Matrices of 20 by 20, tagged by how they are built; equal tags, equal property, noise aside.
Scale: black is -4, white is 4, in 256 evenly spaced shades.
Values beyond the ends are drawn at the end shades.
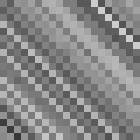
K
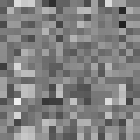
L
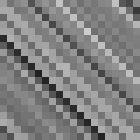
K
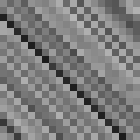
K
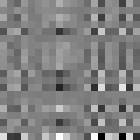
L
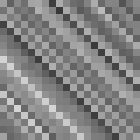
K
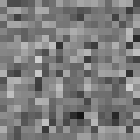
L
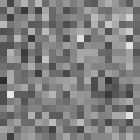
L
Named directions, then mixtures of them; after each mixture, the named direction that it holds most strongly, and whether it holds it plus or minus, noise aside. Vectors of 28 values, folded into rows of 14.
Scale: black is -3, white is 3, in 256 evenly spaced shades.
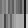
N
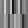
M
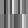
M, minus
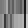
N, plus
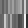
N, minus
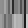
N, plus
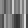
N, minus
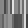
N, minus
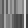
N, minus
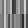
M, plus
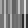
N, minus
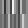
M, minus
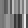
N, minus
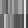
N, minus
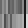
N, plus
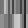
N, plus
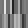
M, plus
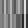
N, minus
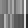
N, minus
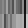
N, plus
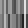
N, minus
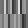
M, plus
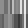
N, minus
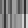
N, plus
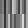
M, minus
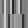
M, plus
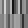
M, plus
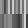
N, minus
